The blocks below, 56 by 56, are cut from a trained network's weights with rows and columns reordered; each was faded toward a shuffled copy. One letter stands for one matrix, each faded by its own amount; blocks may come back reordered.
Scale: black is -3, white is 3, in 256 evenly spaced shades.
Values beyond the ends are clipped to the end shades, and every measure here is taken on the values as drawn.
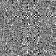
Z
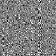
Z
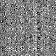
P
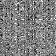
P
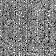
P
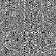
Z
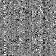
P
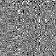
Z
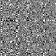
Z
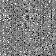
P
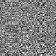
Z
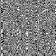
Z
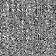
P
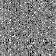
P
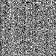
P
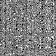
P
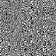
Z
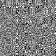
Z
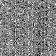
P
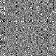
Z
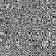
Z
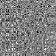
Z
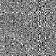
Z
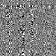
Z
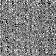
P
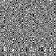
Z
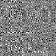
Z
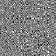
Z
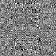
Z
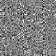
Z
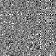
Z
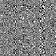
Z
